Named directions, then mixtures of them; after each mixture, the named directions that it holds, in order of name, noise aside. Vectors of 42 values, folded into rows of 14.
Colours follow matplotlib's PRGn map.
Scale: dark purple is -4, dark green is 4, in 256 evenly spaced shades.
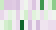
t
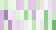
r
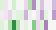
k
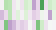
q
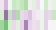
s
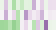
k, s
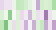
q, r, s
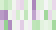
k, q, r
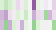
k, q, r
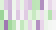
q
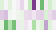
k, q, t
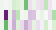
r, s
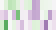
k, q, s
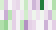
q, s, t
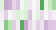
s, t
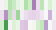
k, q, s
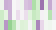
q
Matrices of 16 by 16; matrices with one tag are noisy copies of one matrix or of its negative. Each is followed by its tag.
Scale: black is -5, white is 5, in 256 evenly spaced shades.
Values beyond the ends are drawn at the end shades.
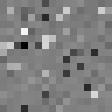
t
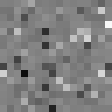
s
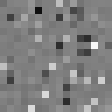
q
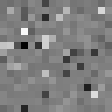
t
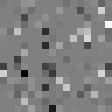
s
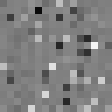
q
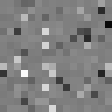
s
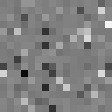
s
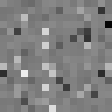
s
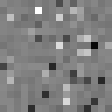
q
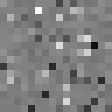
q
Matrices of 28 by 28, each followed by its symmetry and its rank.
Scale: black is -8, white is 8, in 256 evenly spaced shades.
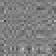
neither, rank three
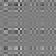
neither, rank one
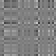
neither, rank one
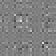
symmetric, rank three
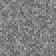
neither, full rank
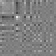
symmetric, rank three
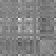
symmetric, rank three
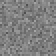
neither, full rank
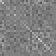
symmetric, rank five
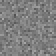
neither, full rank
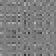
neither, rank three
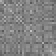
symmetric, rank five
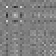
symmetric, rank three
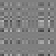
neither, rank one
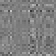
neither, rank three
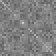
symmetric, rank five
